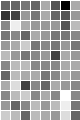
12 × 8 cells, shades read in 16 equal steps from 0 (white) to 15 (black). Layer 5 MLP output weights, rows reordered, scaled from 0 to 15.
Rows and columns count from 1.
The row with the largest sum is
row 1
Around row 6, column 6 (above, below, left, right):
8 7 6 5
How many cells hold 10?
3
